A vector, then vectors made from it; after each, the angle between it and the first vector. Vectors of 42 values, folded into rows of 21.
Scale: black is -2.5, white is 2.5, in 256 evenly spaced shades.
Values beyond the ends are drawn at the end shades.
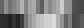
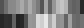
nearly parallel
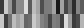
orthogonal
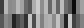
partly aligned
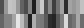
partly opposed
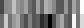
partly opposed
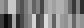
partly aligned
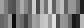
partly aligned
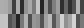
orthogonal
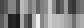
partly aligned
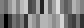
partly aligned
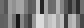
partly aligned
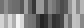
nearly opposite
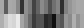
nearly opposite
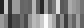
partly aligned
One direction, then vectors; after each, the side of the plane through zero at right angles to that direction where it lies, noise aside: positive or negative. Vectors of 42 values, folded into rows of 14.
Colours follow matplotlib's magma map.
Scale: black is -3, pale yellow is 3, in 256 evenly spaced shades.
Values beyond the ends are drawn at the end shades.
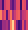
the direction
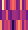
negative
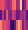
negative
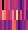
positive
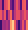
positive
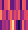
positive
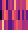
negative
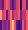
positive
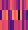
negative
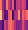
positive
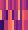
positive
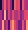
positive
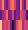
negative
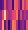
positive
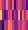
positive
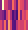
negative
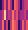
positive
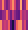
negative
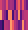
positive
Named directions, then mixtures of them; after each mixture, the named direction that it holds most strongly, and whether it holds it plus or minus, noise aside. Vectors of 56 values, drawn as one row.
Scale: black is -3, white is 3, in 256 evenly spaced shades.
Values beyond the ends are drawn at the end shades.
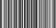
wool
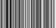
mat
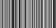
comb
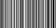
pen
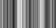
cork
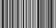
wool, minus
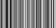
mat, plus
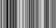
cork, plus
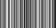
mat, minus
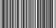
wool, minus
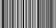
wool, minus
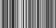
wool, minus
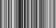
wool, plus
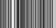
comb, minus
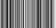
mat, plus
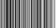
mat, plus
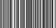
comb, minus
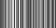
pen, plus
